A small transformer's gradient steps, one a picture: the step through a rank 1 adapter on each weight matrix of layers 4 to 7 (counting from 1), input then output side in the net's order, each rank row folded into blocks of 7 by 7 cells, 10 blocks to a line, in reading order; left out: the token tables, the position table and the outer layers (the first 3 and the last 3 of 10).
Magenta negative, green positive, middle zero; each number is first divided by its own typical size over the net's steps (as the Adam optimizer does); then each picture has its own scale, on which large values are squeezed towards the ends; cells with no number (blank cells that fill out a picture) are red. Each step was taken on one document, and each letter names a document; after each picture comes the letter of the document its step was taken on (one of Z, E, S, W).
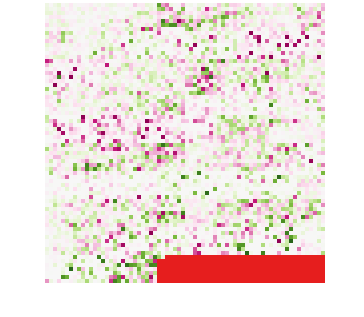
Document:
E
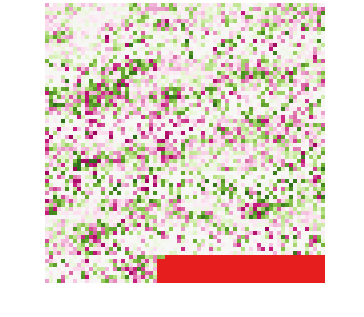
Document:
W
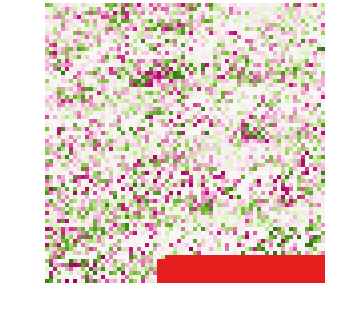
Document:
W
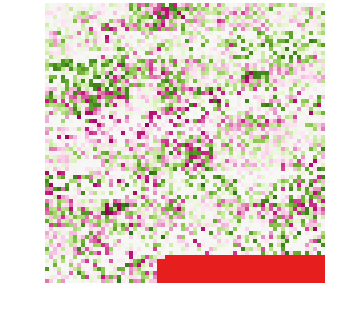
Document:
W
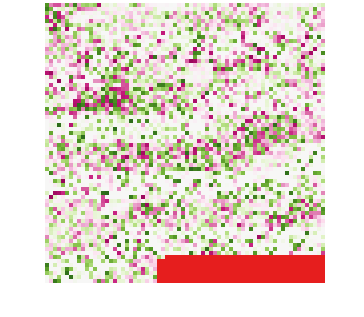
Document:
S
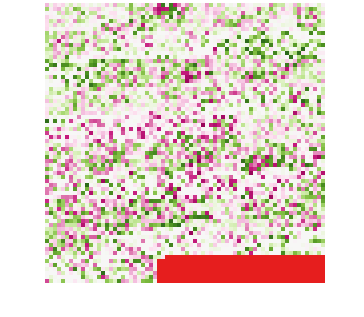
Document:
W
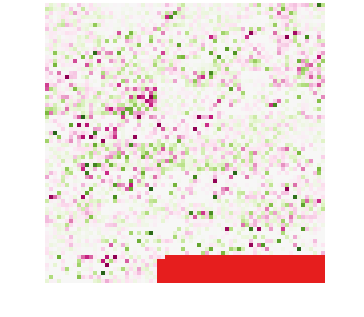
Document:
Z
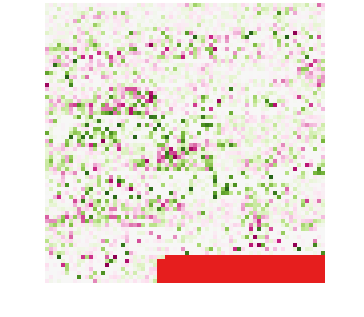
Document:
Z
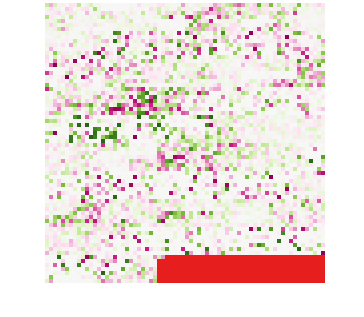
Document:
Z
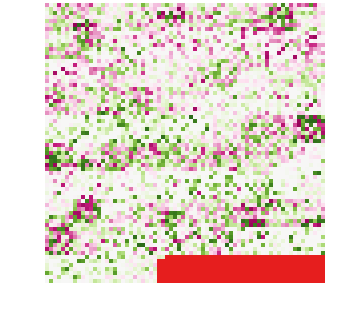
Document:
S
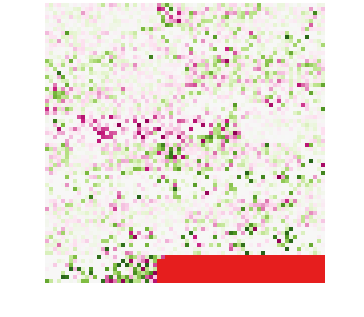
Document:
E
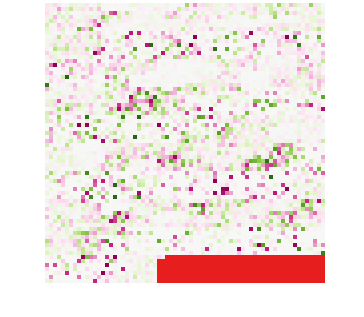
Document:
Z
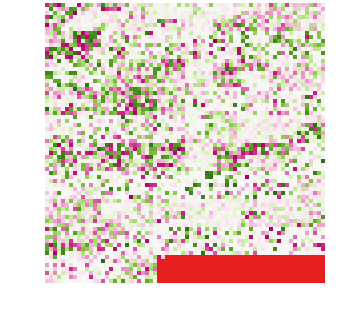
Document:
S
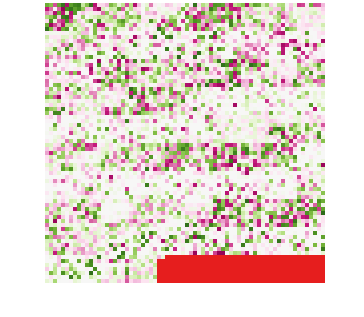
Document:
S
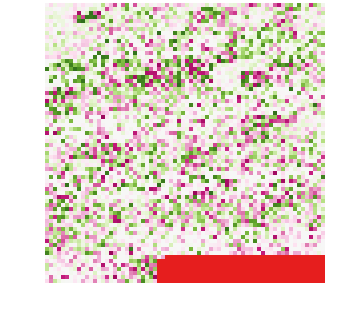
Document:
W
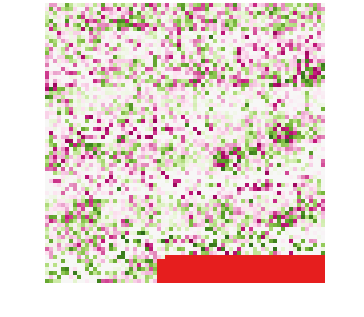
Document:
S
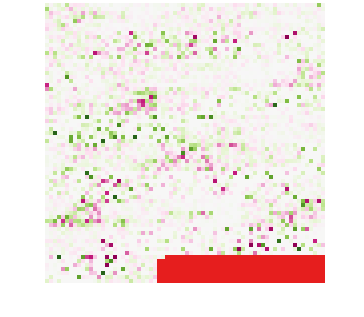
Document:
Z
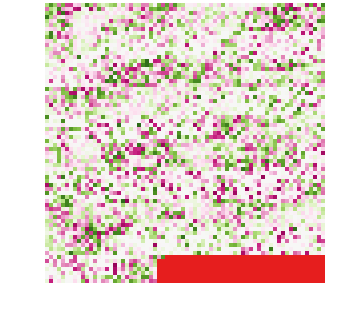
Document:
W
